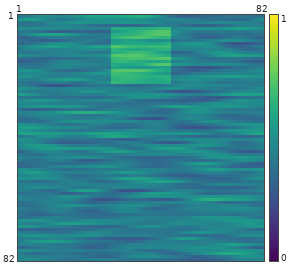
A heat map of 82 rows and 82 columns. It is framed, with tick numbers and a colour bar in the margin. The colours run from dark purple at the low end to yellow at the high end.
In the top middle lies a patch that is higher than the rest. The grain runs across in streaks. The ninth with the highest average is the top middle.
